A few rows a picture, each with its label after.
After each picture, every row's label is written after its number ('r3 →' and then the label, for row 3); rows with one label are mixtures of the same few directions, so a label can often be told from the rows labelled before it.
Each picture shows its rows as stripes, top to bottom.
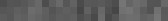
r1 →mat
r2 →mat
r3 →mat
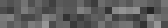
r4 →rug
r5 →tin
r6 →tin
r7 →mat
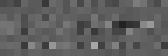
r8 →mat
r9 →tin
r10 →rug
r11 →tin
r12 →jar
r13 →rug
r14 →rug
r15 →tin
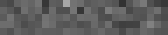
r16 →tin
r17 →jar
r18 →rug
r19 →tin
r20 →tin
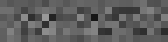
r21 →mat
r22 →tin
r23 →rug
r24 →rug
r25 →rug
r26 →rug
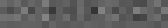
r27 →mat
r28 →rug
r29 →mat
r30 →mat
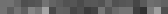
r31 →tin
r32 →mat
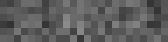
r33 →tin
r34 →mat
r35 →tin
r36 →tin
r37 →jar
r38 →jar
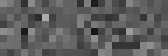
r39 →jar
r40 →tin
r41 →rug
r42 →jar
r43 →jar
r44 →rug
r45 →tin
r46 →rug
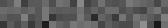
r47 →jar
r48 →mat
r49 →rug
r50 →mat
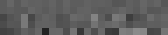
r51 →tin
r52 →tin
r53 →jar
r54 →jar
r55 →mat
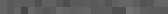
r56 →tin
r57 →jar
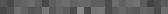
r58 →tin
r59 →jar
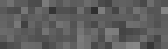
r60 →rug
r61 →rug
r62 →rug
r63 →jar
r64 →mat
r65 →mat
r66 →tin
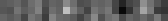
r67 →tin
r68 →tin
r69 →rug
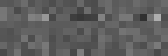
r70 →rug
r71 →jar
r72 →mat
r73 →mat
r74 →mat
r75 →rug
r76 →mat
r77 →jar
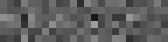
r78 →jar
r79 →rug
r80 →jar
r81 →rug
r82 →rug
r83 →jar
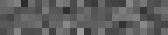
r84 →jar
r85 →tin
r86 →tin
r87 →tin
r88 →jar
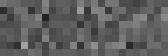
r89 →mat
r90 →jar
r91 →rug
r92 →mat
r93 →rug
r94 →rug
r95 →jar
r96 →rug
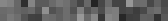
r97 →jar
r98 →mat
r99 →mat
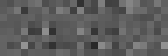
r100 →mat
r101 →jar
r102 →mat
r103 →rug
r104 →rug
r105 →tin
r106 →rug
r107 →jar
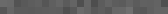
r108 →jar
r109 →tin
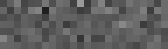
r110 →jar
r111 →rug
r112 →mat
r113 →tin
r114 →tin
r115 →jar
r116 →tin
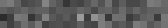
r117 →tin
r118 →rug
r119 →jar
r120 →rug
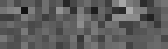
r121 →tin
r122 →jar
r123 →tin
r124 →mat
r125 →jar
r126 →jar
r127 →jar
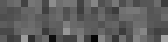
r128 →rug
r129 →mat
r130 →mat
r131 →tin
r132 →tin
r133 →rug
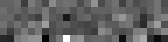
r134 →rug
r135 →mat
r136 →tin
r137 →mat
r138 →rug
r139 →tin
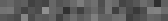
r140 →mat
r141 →tin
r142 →jar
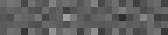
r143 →rug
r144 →tin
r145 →tin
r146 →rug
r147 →rug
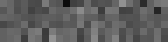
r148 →tin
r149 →mat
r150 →mat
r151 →jar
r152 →rug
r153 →rug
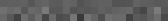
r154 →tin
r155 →mat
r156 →jar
